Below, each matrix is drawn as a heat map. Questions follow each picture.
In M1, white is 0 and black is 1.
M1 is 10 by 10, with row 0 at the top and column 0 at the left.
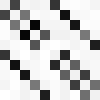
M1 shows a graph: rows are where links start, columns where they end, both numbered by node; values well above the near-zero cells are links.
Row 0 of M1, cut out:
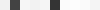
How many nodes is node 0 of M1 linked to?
2
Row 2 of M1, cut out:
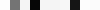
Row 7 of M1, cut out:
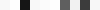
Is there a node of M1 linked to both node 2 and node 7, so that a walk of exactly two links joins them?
no
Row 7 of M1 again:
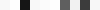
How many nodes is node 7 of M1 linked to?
3
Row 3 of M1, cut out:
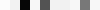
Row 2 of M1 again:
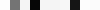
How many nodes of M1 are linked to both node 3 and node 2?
0
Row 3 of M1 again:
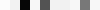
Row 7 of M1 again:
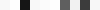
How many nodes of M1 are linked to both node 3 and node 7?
2
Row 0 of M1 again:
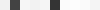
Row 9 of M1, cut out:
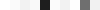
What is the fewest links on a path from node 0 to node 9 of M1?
5
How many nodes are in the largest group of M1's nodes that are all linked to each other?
2
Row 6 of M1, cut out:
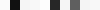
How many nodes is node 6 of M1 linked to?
3
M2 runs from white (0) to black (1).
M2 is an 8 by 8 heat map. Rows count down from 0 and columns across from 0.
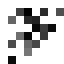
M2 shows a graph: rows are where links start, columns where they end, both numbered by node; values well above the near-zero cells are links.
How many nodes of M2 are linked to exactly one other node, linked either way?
2
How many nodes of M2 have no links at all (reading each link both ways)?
1
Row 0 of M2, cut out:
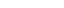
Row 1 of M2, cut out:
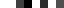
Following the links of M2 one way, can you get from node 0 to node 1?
no
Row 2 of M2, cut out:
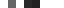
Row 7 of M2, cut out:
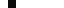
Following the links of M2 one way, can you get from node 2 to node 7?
yes
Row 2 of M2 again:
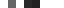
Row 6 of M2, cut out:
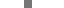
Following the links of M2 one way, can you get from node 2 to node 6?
yes
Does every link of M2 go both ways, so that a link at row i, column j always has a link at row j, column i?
no
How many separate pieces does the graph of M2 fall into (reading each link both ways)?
2
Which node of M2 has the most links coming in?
node 3
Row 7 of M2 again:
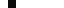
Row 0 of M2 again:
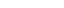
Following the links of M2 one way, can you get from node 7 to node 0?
no
